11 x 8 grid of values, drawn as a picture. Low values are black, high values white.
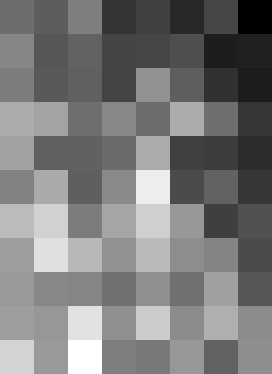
The halves do not mirror each other. The ninth with the lowest average is the top right. The field climbs toward the bottom left. The bottom left is the ninth with the highest average.
